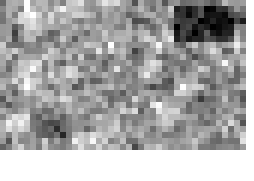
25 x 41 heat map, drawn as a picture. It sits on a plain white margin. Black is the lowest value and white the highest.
Grain: blotchy. Ninth with the lowest average: top right. Odd patch: lower, in the top right. Mirror symmetry: none.
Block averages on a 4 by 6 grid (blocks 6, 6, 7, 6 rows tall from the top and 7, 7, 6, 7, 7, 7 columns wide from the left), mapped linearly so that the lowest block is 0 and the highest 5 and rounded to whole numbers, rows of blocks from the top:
5 5 4 3 1 0
4 4 4 4 3 4
4 4 4 4 4 3
4 3 5 4 4 4
